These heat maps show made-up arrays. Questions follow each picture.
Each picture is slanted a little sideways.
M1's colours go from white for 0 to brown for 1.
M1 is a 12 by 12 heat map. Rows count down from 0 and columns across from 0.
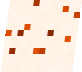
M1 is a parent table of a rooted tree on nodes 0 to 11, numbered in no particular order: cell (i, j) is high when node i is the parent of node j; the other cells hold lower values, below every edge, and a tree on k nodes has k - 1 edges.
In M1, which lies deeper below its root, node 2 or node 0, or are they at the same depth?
the same depth
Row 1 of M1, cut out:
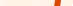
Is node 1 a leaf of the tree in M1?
no
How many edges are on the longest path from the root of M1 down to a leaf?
4
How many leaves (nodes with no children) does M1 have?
5
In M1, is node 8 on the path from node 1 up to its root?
yes
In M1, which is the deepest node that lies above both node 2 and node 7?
5
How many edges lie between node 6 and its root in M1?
1
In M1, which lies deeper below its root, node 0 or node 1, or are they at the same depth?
node 0
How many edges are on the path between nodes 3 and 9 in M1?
6
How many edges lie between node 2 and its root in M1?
2
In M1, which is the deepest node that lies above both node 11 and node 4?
5
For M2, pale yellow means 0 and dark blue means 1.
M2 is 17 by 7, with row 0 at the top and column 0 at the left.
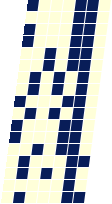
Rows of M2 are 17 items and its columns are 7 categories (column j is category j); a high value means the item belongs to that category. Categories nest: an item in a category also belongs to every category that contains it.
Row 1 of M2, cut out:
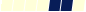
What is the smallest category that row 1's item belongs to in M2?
4
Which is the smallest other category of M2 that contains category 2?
4
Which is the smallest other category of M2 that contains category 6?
1
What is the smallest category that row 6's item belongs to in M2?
3
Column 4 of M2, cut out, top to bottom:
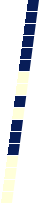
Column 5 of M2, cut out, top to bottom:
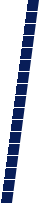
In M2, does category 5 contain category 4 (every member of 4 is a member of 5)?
yes
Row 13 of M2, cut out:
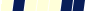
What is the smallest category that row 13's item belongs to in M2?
6
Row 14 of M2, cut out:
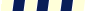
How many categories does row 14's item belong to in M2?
3
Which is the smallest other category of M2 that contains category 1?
5
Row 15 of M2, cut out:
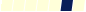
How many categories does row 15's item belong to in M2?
1
